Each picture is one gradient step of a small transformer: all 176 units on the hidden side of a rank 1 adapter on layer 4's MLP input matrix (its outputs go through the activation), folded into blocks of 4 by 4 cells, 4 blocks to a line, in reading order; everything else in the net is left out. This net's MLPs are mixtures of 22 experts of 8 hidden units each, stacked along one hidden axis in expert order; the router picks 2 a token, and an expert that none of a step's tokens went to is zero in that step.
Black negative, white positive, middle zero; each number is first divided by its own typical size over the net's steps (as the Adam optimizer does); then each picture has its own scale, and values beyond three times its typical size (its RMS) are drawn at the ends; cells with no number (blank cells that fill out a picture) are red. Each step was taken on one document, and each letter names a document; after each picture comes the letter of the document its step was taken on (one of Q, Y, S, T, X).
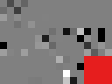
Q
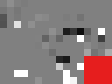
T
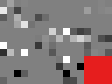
T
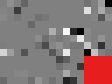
Q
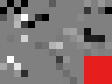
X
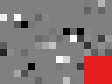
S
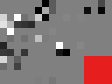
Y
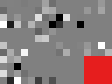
Y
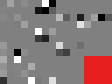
Y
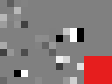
Q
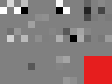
S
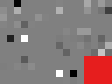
S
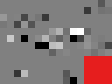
X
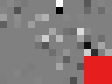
S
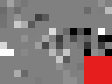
T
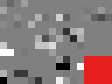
Q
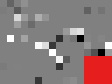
X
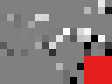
T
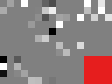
Y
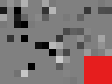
X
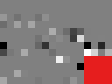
Q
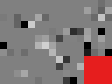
Q
